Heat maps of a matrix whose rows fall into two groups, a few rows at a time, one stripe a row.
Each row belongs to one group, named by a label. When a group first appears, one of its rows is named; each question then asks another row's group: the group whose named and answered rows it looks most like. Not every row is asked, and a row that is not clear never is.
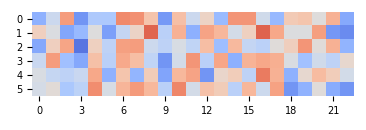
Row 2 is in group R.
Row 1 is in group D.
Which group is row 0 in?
R
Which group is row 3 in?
D
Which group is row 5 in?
D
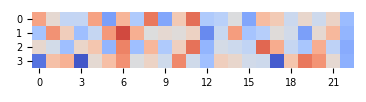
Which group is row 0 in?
D
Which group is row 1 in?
R
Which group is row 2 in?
D
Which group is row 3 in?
R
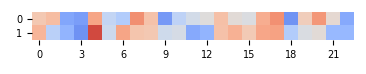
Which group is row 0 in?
D
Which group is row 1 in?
D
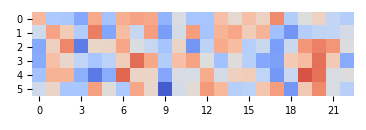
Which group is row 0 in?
D
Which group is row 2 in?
R
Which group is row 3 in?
R
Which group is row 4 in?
R
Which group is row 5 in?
D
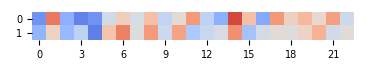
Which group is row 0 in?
R
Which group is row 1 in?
R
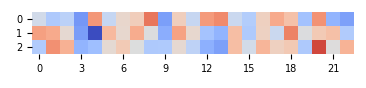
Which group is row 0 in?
D
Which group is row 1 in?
R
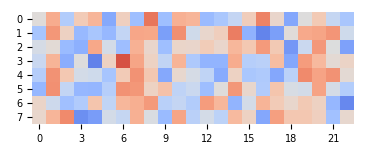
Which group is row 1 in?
R
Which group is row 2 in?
D
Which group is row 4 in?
R
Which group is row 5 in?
R
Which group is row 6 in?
D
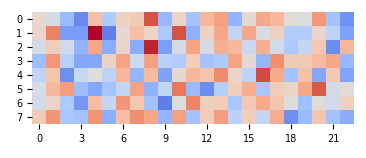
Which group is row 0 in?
D
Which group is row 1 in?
D
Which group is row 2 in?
D
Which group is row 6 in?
D
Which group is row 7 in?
D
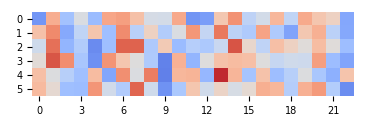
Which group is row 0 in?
R
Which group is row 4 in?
D
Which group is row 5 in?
D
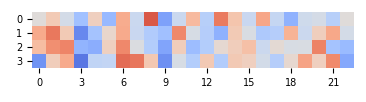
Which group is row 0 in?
D
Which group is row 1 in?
R
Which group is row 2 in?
R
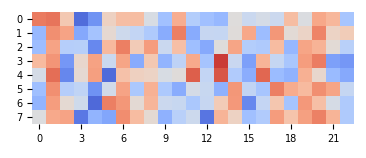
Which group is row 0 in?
R
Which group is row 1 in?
R
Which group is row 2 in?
R
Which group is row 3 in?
D
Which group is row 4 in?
D
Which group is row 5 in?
R
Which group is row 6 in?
R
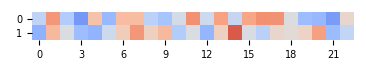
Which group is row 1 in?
R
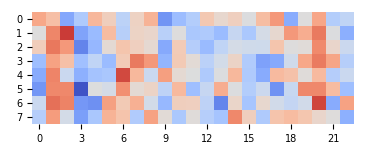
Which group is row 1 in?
R
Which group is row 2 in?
R
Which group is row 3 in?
R
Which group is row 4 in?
R
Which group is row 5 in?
R
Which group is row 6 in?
R
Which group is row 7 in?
R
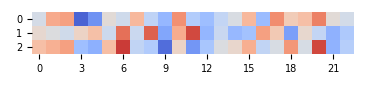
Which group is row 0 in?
R
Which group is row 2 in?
R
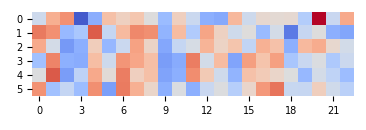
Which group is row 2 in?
D
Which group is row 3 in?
D
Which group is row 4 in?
D
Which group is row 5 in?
D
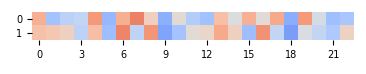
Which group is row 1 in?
D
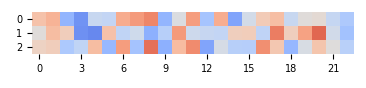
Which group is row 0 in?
D
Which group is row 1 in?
R
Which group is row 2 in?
D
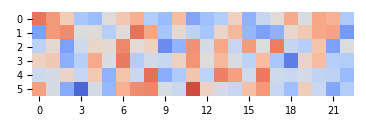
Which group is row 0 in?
R
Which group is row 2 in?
D
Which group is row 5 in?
D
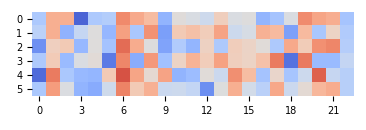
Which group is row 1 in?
D
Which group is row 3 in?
D
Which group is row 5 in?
R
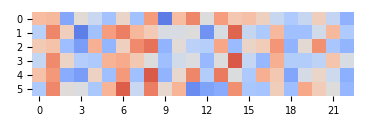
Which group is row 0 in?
D
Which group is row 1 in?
R
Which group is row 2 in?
D
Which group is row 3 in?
R
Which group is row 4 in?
D
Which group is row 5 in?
R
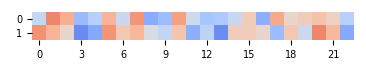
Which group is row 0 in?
R
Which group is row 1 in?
R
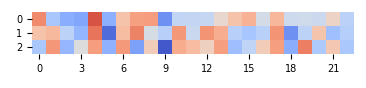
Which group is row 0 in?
D
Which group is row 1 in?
D
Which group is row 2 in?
D
